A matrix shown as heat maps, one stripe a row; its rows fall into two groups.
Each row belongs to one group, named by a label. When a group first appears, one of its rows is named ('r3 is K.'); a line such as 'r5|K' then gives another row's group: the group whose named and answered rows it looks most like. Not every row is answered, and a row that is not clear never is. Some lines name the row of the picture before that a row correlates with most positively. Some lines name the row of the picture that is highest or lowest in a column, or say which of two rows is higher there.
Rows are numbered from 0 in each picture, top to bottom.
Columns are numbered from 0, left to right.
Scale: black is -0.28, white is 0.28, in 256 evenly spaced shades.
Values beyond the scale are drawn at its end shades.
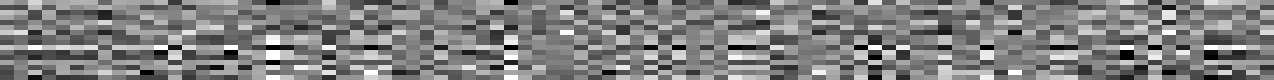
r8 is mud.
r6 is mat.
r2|mat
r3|mat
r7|mud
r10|mud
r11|mud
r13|mud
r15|mud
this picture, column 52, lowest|9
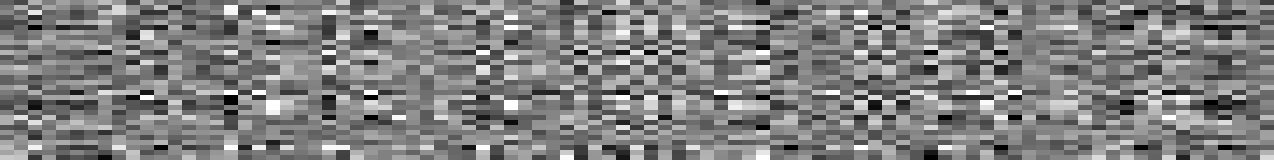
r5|mud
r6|mat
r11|mud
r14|mat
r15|mud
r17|mat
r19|mat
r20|mud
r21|mud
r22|mud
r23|mat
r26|mat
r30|mat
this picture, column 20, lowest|18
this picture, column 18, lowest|19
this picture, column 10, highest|19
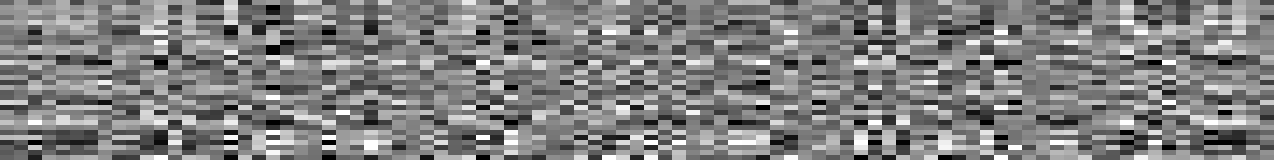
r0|mud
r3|mud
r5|mat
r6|mat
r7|mud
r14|mat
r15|mat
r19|mud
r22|mat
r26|mud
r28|mud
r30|mud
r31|mat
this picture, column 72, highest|29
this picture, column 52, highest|28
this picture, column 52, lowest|24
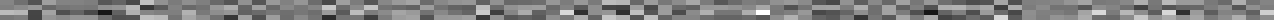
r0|mat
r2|mat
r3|mat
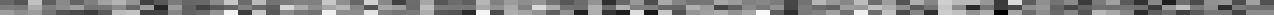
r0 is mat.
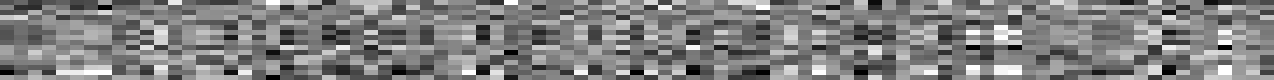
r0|mud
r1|mat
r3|mat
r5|mat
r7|mat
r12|mud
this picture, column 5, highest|14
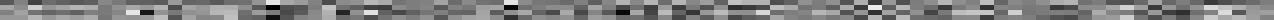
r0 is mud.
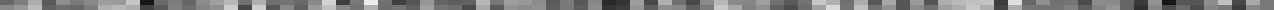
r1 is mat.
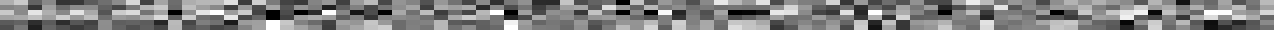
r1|mat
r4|mud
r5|mud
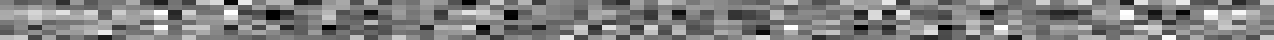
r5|mat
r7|mat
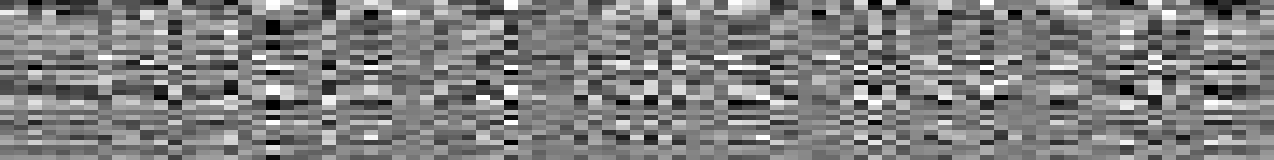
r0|mud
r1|mud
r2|mat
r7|mud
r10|mud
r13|mud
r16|mat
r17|mud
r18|mud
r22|mud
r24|mud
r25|mat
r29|mud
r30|mud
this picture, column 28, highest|2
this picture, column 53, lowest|20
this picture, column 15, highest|20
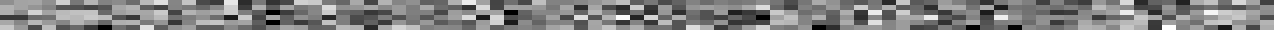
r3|mat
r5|mat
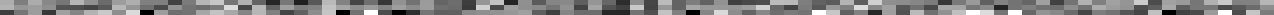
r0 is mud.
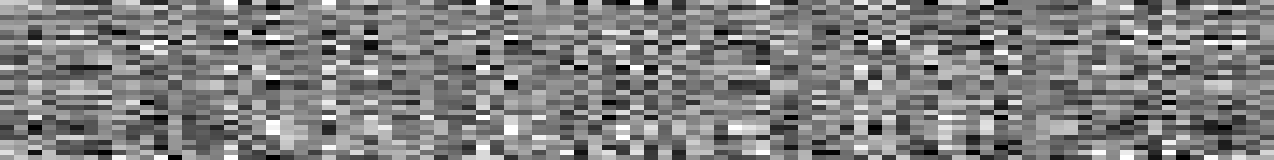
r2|mat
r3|mud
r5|mat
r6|mat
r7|mud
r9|mat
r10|mat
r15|mud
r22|mat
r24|mud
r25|mud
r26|mud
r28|mat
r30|mat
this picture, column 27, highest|25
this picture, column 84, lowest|31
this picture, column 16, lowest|6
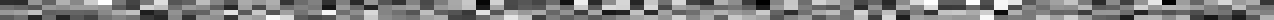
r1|mat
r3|mud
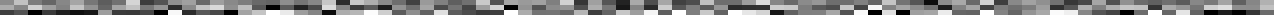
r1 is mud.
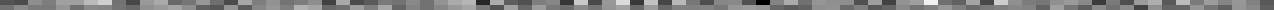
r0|mat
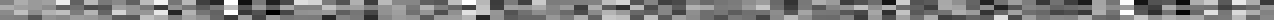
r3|mat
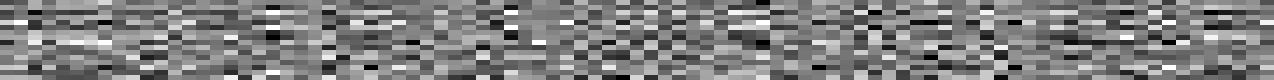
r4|mat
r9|mat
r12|mat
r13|mat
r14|mud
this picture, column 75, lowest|7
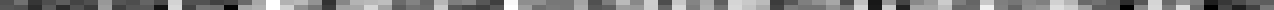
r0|mud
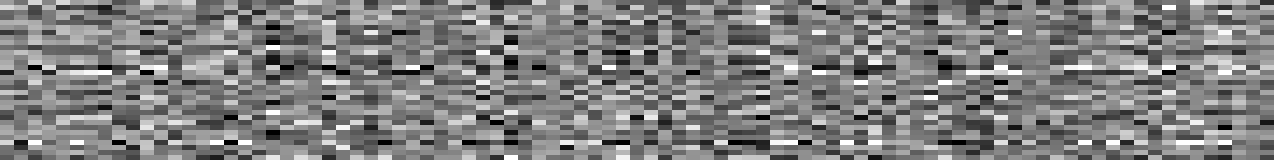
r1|mat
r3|mud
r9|mud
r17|mat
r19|mat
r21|mat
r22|mud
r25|mat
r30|mat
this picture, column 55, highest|28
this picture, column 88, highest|13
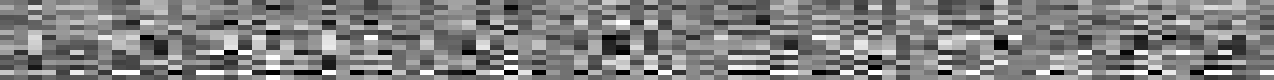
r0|mat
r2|mat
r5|mud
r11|mud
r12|mat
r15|mud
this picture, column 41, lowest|14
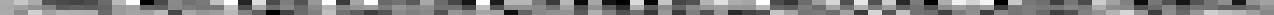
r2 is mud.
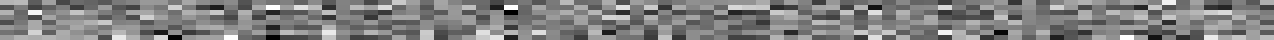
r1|mud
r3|mat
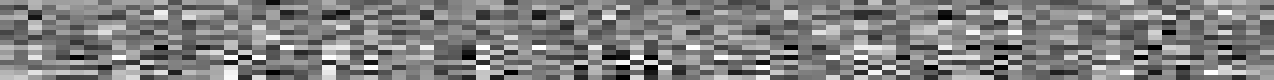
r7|mud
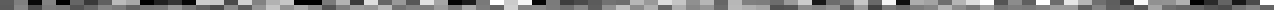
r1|mud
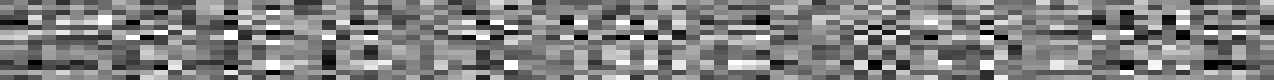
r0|mud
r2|mud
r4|mat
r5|mud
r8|mud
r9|mat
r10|mat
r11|mat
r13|mud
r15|mat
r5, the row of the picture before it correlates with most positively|1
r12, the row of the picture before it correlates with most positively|1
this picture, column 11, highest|6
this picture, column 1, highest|7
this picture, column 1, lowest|4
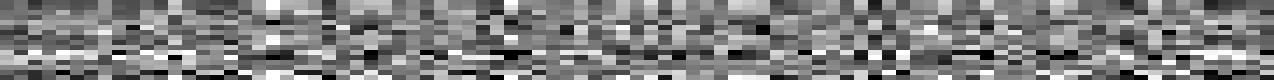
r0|mud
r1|mud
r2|mud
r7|mud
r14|mud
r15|mud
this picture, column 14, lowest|15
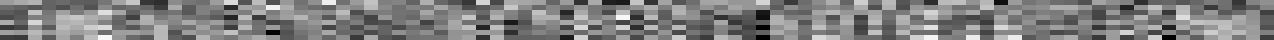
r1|mud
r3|mat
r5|mat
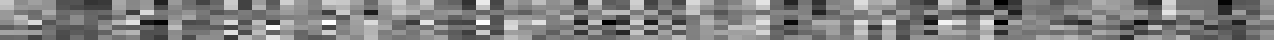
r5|mud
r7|mud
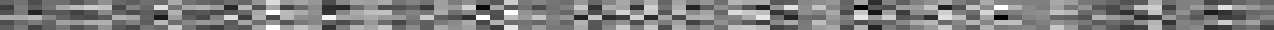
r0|mud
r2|mud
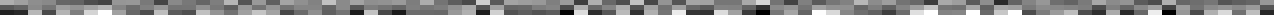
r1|mat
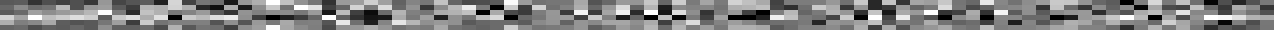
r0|mud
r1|mud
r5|mud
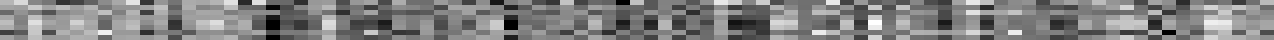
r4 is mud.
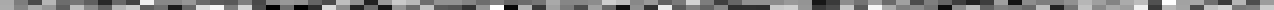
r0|mat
